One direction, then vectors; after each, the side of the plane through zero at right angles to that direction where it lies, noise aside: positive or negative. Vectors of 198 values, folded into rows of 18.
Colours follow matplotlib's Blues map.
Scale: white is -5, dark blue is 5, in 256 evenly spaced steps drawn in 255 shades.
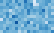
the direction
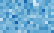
positive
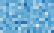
positive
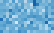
negative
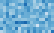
positive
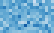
positive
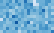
positive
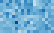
positive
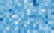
negative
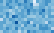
positive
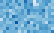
positive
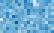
positive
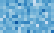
positive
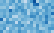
negative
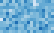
positive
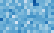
negative
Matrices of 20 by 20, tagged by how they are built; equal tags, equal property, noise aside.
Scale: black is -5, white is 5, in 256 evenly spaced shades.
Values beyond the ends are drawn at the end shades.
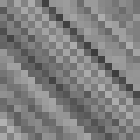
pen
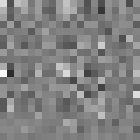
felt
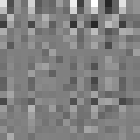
felt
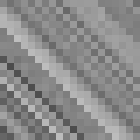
pen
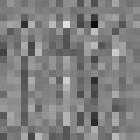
felt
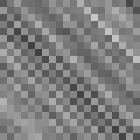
pen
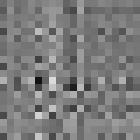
felt
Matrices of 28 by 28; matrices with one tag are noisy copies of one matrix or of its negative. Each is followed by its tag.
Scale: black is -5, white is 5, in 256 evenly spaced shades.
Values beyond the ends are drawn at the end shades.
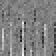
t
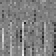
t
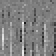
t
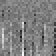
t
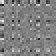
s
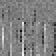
t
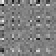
s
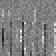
t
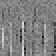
t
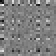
s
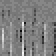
t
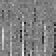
t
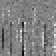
t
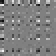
s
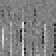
t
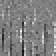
t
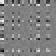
s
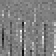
t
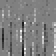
t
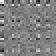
s
